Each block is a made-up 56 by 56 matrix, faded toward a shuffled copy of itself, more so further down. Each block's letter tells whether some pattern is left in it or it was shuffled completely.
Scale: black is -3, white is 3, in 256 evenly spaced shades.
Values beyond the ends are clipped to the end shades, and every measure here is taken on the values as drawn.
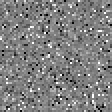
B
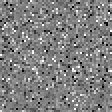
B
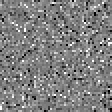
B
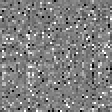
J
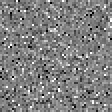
B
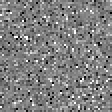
B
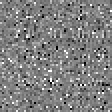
J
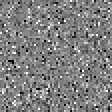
J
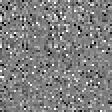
J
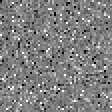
B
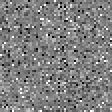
J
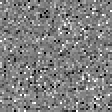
B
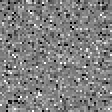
J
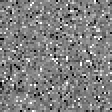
B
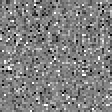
J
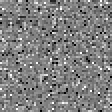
J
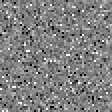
B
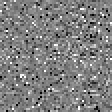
J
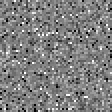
J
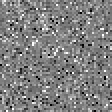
J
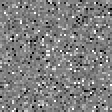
B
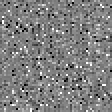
J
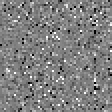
J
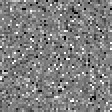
B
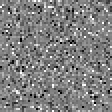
J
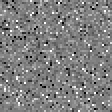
B
